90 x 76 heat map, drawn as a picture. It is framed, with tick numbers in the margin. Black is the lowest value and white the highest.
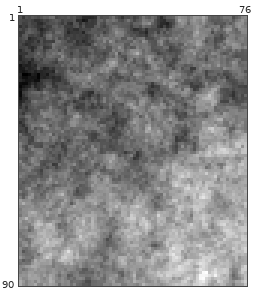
Odd rows or columns: none. Mirror symmetry: none. Lone odd cells: none. Grain: blotchy. Slope: up to the bottom right. Ninth with the lowest average: top left. Ninth with the highest average: bottom right.
